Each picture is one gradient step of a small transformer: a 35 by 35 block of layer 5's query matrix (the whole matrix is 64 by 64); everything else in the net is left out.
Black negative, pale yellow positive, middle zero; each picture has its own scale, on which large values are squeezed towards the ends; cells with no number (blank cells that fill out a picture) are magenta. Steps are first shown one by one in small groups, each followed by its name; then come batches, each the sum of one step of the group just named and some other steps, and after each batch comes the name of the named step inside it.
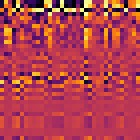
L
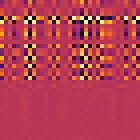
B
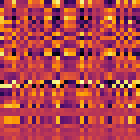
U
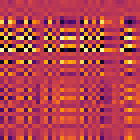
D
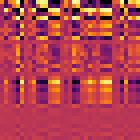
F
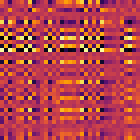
D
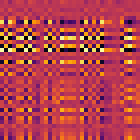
D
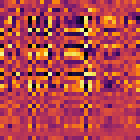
U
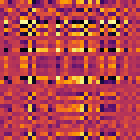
L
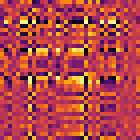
L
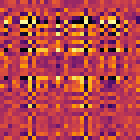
U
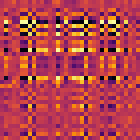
U
